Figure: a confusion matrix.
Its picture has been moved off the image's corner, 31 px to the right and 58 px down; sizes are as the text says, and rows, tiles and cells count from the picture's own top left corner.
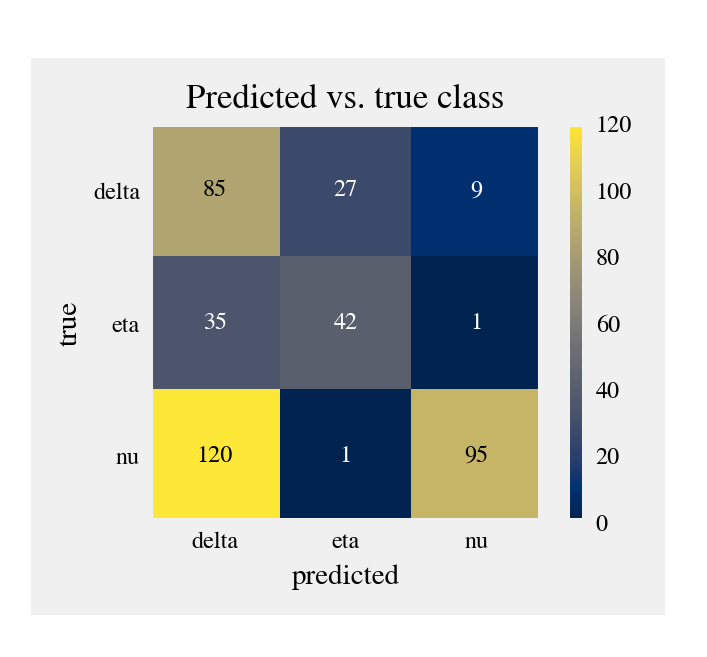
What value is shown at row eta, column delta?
35
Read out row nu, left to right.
120 1 95
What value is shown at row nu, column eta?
1
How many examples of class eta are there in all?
78
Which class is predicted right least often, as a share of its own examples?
nu
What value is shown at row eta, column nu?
1
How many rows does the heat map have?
3
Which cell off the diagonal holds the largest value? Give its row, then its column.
nu, delta
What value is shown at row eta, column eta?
42
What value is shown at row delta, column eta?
27
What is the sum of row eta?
78
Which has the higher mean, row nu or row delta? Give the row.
nu
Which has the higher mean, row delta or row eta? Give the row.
delta
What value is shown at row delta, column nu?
9
